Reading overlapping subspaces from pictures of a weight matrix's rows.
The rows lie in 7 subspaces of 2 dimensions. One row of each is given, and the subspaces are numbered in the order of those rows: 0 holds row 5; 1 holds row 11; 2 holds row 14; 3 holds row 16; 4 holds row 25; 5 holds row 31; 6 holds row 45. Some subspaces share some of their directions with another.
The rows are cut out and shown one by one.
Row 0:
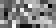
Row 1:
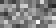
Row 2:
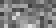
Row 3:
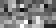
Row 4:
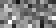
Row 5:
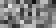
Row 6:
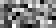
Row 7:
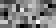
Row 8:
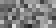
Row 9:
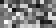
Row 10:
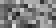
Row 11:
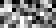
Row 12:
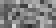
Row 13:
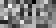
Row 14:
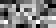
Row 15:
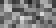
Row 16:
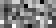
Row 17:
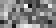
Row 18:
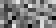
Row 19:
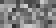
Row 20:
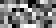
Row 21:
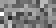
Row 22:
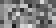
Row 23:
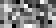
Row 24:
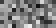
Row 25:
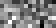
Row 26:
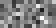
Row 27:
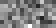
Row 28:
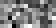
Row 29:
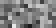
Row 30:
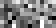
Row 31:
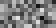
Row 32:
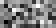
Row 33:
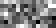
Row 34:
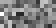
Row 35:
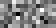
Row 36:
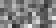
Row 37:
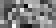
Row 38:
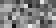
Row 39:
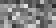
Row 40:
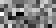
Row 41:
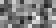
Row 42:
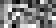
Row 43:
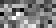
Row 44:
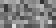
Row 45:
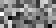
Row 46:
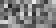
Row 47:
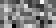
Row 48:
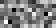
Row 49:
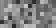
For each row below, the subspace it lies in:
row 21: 6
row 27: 5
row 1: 2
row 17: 2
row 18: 4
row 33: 2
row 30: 4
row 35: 5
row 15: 1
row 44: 3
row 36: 1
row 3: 3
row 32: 0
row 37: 2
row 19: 4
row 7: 2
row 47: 3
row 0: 2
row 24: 5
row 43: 6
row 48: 4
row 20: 4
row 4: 4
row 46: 0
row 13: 0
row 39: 2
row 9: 0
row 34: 6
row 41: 1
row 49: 0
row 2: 6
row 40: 6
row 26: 5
